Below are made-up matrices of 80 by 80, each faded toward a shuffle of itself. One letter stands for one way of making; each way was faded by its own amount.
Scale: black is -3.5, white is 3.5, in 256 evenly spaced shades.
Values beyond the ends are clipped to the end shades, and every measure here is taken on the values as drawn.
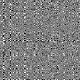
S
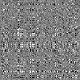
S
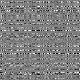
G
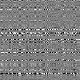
G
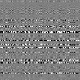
G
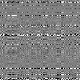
G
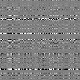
G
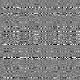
G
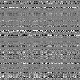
G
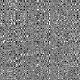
S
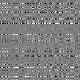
G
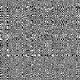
S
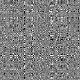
S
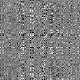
S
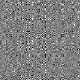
S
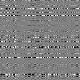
G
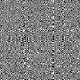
S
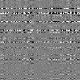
G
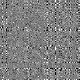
S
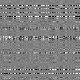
G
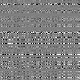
G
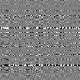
G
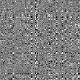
S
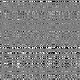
G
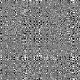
S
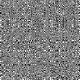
S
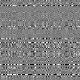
G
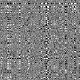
S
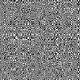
S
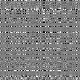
G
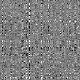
S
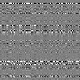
G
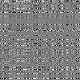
G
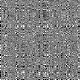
S
